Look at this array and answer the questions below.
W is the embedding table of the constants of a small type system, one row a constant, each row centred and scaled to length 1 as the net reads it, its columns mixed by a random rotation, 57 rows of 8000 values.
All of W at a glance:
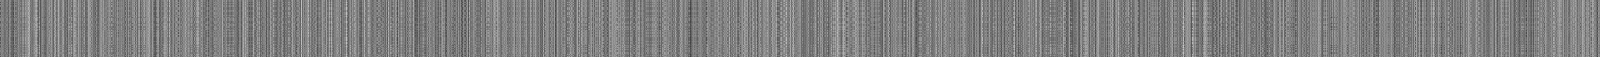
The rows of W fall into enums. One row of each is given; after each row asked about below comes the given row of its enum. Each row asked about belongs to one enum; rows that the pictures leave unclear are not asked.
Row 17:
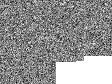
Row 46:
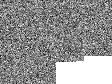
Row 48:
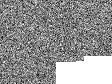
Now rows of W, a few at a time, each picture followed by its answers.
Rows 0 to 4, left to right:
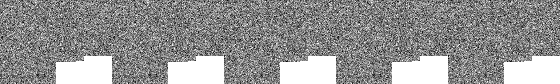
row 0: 48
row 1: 48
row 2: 46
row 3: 48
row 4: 46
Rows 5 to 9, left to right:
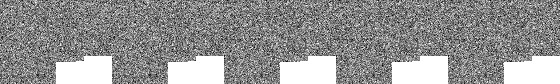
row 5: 48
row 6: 48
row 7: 46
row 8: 46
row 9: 46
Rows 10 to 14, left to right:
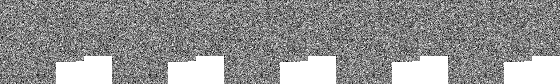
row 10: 48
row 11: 48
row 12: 46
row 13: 46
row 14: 46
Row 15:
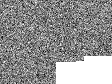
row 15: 48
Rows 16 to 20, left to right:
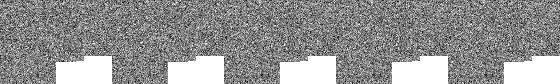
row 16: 46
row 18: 48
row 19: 48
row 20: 48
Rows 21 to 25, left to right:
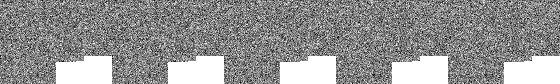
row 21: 46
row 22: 46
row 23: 17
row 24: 48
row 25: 48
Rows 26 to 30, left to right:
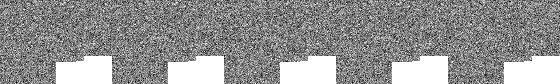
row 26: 17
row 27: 17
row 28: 46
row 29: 17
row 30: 48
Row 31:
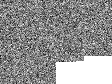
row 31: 46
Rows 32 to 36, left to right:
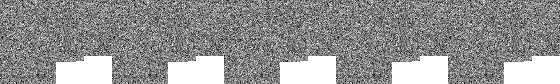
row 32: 48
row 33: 48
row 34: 46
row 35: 48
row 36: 48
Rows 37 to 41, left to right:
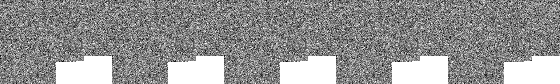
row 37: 46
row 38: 46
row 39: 46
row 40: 46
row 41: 48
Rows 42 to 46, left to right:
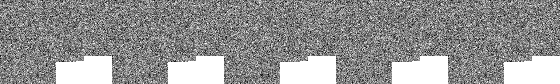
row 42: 46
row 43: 46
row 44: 48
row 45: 17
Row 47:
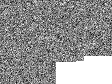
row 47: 17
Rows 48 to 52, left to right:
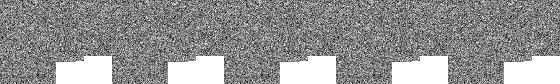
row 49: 17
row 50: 48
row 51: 48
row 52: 17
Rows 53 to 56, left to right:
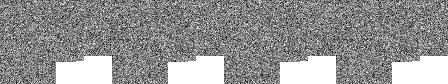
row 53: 17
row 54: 46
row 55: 48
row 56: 46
